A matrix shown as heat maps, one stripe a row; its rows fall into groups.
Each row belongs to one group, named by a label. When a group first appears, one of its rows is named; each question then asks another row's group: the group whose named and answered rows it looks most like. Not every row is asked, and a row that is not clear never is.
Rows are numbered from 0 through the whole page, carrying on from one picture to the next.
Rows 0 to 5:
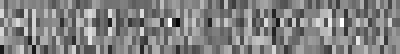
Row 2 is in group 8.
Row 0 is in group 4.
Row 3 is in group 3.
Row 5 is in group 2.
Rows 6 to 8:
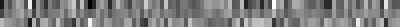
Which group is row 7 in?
2
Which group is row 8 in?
3
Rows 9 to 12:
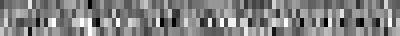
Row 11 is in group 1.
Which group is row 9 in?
2
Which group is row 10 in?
8
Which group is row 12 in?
3
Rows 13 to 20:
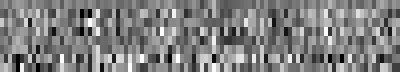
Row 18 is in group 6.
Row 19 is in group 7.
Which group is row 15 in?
3
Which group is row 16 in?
4
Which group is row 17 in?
8
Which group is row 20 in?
6
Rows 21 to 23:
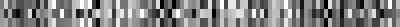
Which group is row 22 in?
7
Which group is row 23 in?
1
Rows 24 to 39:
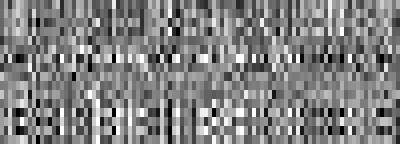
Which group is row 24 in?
8
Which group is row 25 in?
8
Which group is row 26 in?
6
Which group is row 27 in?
8
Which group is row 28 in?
2
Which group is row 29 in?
1
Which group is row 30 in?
7
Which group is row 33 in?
6
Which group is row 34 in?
3
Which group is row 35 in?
6
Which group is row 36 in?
7
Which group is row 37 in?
6
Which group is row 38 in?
7
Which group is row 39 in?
6
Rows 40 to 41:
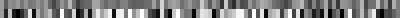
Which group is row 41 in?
7
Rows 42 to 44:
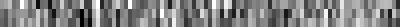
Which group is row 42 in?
6
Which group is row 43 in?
4
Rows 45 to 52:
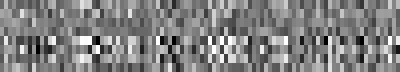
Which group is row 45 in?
1
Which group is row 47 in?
8
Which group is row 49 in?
1
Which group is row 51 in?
1
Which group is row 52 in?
8
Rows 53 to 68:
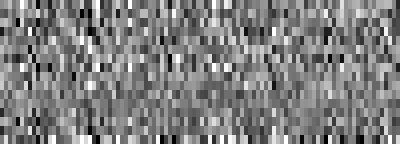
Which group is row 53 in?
6
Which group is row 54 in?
4
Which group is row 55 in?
6
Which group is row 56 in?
2
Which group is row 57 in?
1
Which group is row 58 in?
3
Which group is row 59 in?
7
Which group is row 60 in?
6
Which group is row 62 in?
3
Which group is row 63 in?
8
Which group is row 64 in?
4
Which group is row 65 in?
2
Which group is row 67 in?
2
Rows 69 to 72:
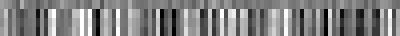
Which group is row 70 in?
1
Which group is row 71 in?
1
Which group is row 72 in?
1
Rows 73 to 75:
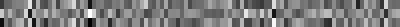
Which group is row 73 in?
2
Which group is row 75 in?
2
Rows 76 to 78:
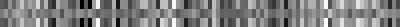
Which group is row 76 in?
4
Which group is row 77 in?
8
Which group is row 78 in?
4
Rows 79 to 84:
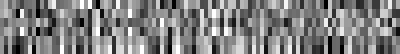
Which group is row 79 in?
1
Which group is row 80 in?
6
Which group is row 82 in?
6
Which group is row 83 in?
7
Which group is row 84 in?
7
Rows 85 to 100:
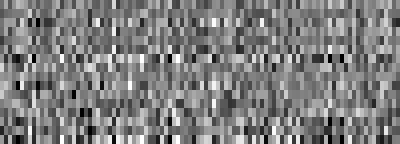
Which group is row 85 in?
8
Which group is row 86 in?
2
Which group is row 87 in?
6
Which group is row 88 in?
8
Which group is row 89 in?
2
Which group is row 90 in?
8
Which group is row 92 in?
3
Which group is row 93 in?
6
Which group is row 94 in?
6
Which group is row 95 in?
3
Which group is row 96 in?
8
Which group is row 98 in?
7
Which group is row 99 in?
2
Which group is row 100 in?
7
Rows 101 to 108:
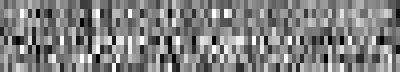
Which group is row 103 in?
4
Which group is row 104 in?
2
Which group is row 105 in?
7
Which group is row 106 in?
6
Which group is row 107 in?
1
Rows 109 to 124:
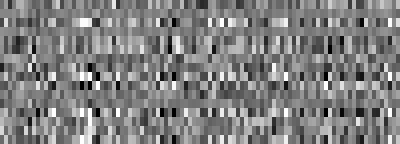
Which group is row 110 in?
6
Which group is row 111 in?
1
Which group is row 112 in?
6
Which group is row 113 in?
7
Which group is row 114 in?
7
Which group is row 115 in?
8
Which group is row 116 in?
2
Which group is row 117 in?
1
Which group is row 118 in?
4
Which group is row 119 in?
8
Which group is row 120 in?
2
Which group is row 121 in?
1
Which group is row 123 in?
3
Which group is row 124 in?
1
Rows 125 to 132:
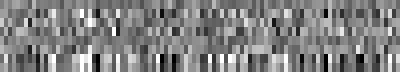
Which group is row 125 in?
8
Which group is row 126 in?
1
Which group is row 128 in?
8
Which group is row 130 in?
3
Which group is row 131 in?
1
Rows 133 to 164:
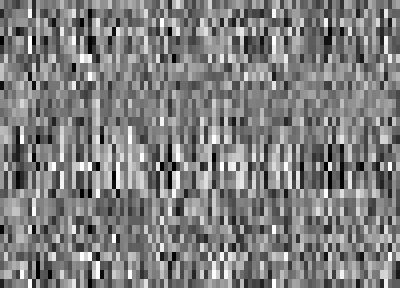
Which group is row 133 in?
7
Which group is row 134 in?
2
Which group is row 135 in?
4
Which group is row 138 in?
2
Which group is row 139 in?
1
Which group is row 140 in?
3
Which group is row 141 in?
3
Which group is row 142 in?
2
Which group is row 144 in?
6
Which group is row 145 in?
6
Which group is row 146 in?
4
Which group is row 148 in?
6
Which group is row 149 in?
7
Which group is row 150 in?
7
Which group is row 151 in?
1
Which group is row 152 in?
7
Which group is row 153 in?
7
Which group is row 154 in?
4
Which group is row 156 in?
8
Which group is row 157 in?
4
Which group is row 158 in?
2
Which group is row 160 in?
4
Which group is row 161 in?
1
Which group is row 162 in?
6
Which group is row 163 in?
6
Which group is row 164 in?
2
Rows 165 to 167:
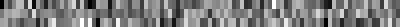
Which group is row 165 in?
2
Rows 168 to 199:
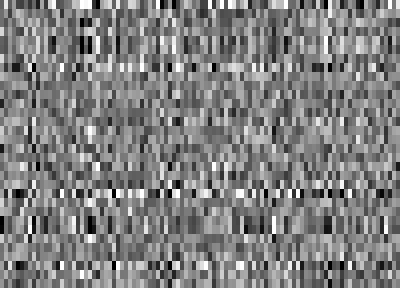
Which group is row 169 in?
8
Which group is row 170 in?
4
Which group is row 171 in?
3
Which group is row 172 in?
4
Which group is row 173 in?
4
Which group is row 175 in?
7
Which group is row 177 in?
6
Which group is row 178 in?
7
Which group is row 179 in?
2
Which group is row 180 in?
4
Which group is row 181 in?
8
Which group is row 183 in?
3
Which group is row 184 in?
2
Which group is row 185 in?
1
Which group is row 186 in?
6
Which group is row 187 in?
4
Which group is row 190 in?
3
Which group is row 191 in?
6
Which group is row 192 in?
2
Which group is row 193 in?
2
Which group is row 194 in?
3
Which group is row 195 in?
8
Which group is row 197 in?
7
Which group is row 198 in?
1
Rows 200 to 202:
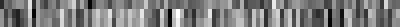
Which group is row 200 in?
2
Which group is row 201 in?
7
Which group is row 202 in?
7
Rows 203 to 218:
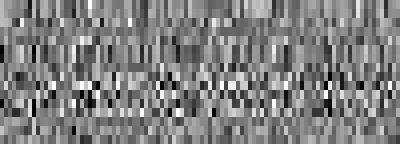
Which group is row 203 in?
3
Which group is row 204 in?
3
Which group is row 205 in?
6
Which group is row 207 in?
1
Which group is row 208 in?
2
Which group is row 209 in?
2
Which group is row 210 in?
4
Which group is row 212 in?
1
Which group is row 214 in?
2
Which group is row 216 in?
8
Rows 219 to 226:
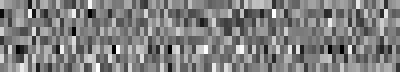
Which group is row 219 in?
3
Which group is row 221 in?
8
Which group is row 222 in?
3
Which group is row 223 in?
2
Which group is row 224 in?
7
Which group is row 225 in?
3
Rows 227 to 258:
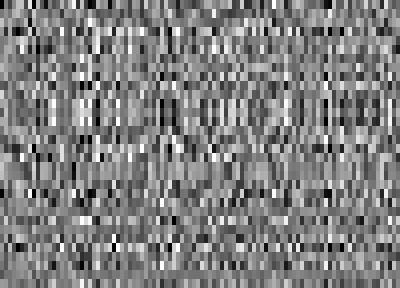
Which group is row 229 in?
3
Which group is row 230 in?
7
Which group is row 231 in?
6
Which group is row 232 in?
6
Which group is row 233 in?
1
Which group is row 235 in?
1
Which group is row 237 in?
3
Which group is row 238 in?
1
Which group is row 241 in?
8
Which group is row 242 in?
4
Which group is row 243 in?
7
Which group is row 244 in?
6
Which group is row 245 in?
3
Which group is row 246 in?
3
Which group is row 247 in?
8
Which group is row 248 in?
2
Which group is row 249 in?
4
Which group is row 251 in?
1
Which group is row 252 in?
8
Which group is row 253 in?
8
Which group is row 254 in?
7
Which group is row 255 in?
4
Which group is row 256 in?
4
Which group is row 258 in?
1
